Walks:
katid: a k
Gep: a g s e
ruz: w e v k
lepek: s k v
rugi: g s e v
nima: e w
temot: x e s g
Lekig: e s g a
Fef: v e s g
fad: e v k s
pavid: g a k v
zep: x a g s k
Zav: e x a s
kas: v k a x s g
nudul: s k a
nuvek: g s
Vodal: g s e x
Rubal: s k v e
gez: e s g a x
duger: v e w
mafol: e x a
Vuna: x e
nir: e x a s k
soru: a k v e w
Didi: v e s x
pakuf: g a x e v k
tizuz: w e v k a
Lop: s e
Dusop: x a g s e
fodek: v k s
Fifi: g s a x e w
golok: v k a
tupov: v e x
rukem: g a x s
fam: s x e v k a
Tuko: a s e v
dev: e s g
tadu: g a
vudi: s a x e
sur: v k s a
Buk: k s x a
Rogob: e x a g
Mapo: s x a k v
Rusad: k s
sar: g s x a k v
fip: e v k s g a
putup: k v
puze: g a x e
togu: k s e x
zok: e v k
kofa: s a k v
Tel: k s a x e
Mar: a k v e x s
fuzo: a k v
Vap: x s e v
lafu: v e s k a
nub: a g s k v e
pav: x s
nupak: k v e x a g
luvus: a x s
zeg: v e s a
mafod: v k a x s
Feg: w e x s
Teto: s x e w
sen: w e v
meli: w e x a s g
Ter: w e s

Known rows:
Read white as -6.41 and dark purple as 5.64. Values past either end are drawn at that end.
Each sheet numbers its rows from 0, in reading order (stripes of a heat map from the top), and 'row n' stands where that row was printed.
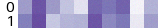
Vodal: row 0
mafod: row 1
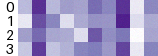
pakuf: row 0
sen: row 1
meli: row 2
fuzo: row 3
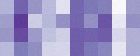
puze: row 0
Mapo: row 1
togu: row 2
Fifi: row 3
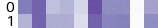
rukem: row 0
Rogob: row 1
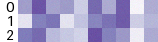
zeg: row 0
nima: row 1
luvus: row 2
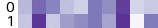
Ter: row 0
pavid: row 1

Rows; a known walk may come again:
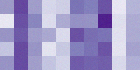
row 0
Didi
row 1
sen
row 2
Tel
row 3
tupov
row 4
togu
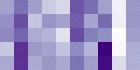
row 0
mafol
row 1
sur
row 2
gez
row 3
rugi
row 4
fad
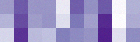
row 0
Dusop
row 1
dev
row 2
putup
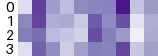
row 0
ruz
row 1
Mar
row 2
luvus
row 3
soru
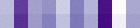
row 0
Fef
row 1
nub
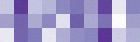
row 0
fuzo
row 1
Lekig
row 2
duger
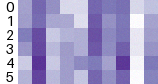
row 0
Feg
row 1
meli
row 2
mafod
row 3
fam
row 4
pavid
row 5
nupak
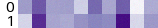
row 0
zeg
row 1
zok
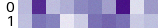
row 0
lepek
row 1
Teto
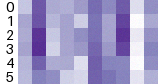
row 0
tizuz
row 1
nuvek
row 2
kofa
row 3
sar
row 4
Rogob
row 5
Fifi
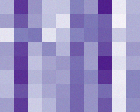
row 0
Vap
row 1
Vodal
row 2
nima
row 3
lafu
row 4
fodek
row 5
pakuf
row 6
golok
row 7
Mapo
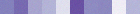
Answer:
Zav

